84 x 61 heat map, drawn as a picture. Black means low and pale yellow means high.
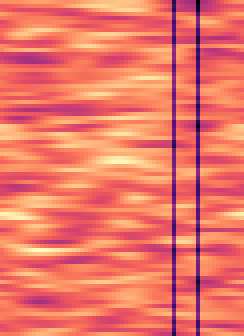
Histogram: skewed, a long tail of low values. Average level on the scale: 70%. Odd lines: columns 44 and 50. Slope: none.
